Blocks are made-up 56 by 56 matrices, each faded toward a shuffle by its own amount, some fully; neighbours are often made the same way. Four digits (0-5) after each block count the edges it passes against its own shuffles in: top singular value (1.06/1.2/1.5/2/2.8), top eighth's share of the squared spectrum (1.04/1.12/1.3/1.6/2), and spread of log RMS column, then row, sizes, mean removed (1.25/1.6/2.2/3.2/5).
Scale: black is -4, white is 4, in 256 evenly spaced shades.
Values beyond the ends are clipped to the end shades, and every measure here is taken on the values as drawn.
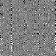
4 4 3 2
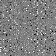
3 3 1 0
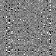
4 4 3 1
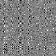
4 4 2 2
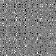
4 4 3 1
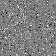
2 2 0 0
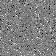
0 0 0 0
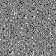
2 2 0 0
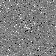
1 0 0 0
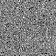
3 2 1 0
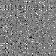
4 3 1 1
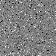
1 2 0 0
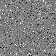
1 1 0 0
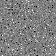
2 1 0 0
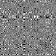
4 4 2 2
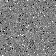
1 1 0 0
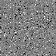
3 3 1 1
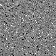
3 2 1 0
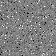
0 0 0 0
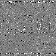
2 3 1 2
